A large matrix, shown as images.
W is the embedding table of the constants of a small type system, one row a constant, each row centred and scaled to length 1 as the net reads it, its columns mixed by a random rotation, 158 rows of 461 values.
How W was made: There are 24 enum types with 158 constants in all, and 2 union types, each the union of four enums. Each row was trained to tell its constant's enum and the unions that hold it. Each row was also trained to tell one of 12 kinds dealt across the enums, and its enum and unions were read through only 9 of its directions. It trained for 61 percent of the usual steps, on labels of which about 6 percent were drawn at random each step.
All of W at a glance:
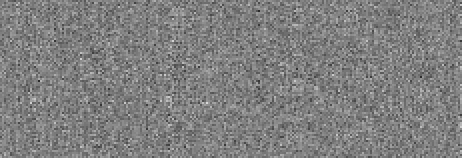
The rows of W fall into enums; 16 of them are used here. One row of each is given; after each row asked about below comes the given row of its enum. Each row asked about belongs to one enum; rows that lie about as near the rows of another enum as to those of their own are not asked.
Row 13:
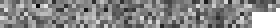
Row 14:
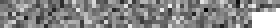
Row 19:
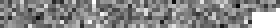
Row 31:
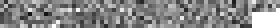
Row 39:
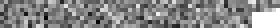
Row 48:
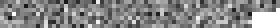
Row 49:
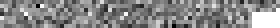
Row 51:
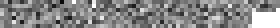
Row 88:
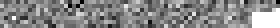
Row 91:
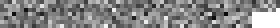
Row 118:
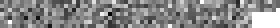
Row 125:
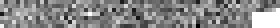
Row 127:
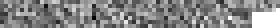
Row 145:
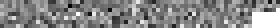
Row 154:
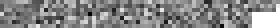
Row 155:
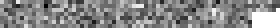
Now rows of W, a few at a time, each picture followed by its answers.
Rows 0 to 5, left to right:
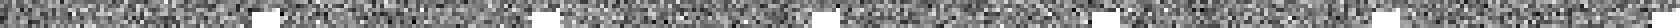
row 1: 155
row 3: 48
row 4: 88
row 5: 14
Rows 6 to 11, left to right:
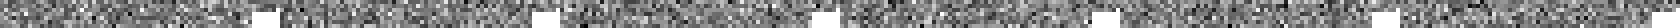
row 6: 51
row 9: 48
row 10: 88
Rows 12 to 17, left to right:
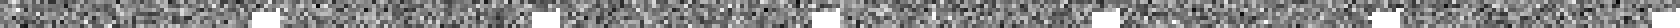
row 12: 48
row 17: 39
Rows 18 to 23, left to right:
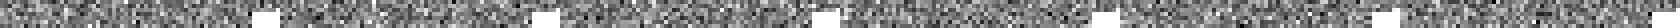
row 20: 14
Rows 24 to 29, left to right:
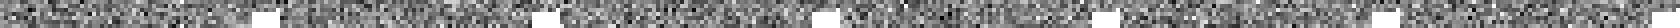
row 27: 118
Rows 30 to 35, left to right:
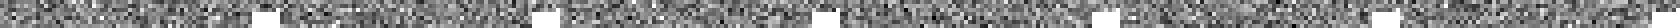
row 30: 51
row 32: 51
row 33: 127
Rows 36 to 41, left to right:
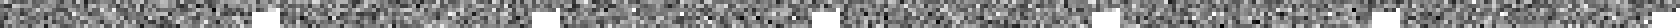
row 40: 48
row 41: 48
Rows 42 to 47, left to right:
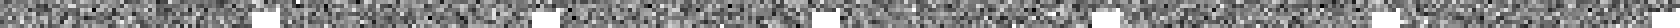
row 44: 51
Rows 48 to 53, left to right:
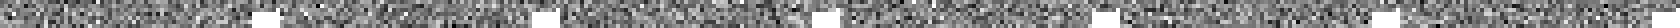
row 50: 91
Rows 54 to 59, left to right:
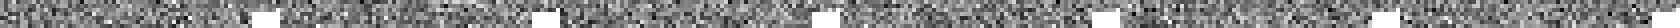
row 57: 39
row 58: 91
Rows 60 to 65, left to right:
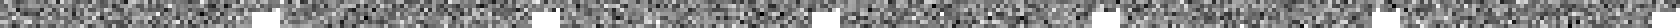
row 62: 19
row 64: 155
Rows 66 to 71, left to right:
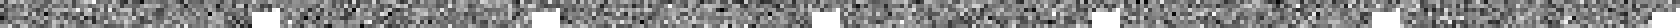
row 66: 125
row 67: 118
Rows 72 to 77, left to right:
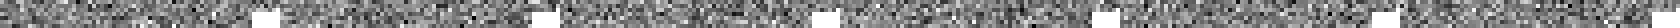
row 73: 155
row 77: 51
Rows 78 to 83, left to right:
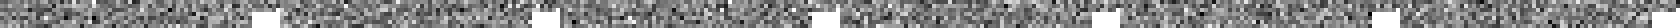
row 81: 31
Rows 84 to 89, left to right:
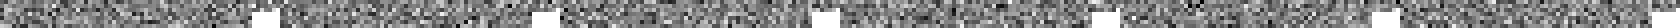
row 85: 145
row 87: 155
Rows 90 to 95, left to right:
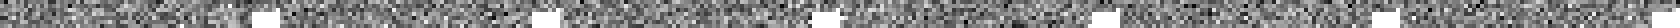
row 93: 155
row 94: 145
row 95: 88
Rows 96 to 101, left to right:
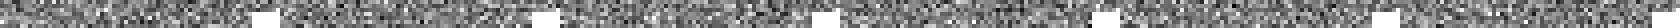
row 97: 118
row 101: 125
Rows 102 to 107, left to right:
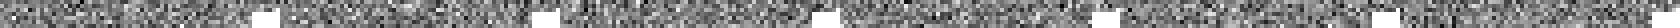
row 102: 88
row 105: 127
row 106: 51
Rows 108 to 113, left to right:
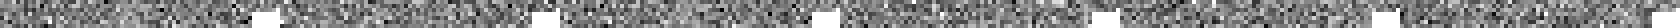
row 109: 145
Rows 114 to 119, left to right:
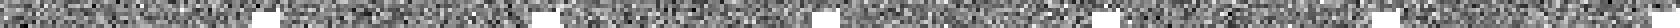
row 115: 145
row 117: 48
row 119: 91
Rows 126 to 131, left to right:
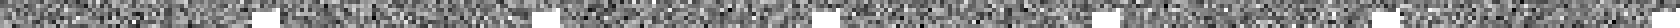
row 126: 14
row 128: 127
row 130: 155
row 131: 31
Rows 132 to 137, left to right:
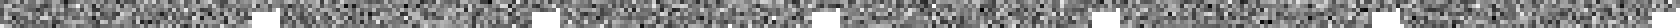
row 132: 127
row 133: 145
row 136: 118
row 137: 127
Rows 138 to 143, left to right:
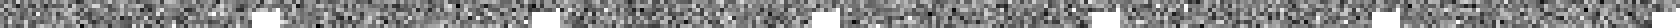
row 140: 88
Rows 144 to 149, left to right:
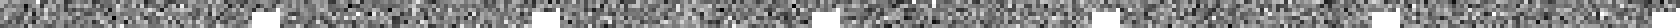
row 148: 88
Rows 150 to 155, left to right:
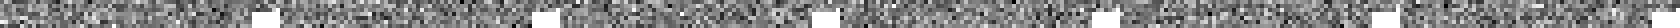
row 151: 125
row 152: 127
